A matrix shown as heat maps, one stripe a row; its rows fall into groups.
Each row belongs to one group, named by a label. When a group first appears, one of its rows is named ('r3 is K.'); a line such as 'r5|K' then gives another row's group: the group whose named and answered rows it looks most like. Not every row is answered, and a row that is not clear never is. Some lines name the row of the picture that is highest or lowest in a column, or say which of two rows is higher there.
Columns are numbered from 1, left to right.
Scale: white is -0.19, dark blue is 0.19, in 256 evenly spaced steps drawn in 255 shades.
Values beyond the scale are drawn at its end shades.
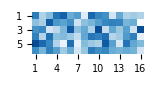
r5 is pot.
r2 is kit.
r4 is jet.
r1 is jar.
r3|pot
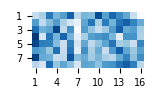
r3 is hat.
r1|kit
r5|pot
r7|pot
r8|kit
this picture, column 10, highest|1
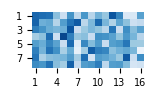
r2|jar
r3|pot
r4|kit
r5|hat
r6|jet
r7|pot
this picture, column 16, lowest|6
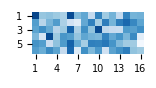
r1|pot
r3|pot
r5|jar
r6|hat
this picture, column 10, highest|3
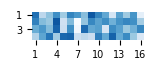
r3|hat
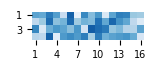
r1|hat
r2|kit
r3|jar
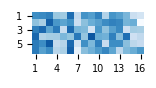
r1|hat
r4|jar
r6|pot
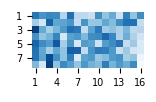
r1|pot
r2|kit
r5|hat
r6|jar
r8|kit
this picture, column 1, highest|3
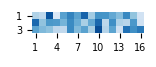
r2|jar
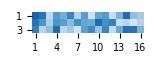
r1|pot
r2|jar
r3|jet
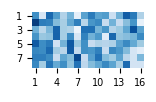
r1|jet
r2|jar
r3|jet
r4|hat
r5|pot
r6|hat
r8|jar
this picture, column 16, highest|4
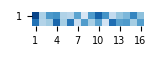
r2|hat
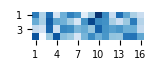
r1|jar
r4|jet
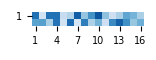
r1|jar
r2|hat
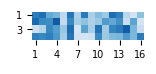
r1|hat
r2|hat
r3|kit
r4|pot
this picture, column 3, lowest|1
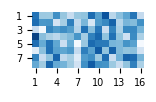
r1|jet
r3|kit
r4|jar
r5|jet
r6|kit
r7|jet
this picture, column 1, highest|4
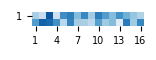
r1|kit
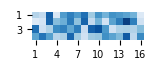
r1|kit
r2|kit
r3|jar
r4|pot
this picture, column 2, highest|4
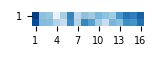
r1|pot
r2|pot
